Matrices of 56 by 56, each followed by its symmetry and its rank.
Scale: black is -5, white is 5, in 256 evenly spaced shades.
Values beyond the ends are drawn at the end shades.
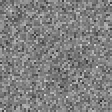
symmetric, full rank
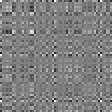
symmetric, rank two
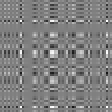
symmetric, rank one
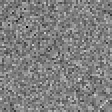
symmetric, full rank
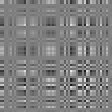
symmetric, rank one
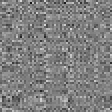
neither, rank five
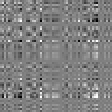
symmetric, rank two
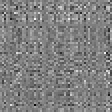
neither, rank five
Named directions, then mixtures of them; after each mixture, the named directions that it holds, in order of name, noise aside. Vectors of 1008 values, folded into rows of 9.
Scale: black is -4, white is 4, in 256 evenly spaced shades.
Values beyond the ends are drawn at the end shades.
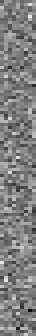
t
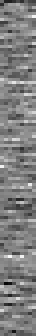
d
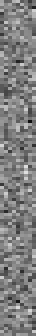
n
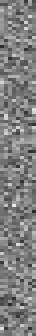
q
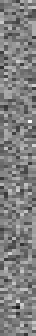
n, t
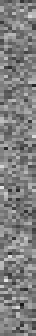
d, n, t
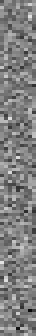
t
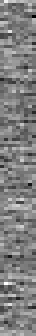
d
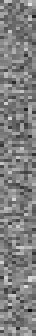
d, n, t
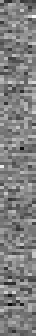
d, n, q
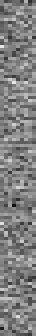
d, q, t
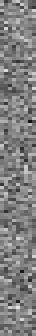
n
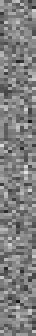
n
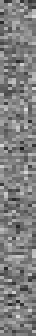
d, n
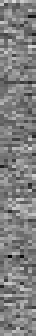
d, t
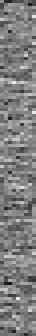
d, t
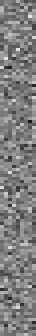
n, q, t
